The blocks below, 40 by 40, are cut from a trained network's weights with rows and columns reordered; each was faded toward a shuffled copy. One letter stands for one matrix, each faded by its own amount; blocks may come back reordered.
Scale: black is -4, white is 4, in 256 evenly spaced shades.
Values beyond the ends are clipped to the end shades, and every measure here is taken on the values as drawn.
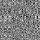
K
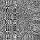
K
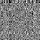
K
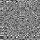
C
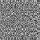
K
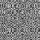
K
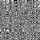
K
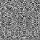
C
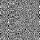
K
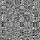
K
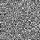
C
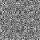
C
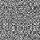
K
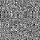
C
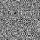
C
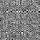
K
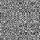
K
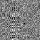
K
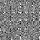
K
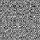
C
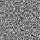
C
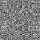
K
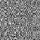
K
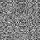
C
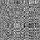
K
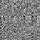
K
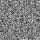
C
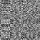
K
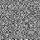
C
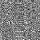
C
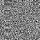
C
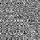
C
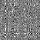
K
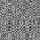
K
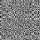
K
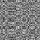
K
